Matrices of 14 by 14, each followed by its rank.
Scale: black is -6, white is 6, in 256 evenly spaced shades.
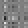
one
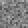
full rank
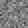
full rank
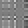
one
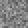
full rank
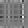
one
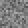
full rank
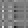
one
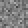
full rank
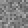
full rank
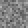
full rank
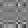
one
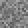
full rank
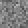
full rank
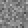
full rank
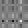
one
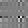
one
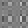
one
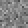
full rank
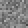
full rank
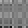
one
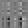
one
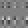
one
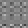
one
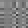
one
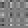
one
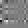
one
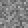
full rank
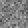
full rank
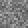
full rank
